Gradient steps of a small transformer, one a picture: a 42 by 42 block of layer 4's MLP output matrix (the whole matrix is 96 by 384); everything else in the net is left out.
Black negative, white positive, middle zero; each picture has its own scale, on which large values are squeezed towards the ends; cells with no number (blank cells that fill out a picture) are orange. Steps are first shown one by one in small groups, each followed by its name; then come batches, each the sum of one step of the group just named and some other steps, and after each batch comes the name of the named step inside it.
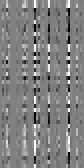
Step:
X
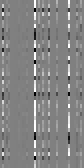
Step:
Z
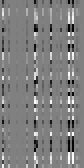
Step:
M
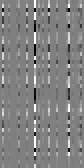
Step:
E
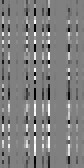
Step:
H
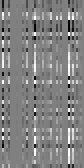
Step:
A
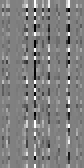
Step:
X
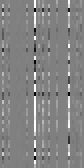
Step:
Z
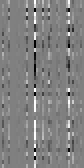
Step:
M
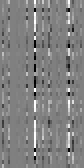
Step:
M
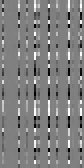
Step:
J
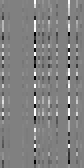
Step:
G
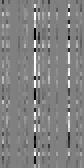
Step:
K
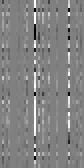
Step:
K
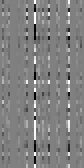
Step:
K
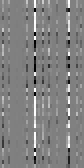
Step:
G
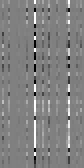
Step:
G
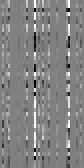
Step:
K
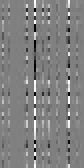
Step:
G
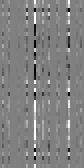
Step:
K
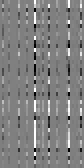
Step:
J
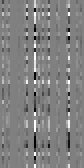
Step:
K
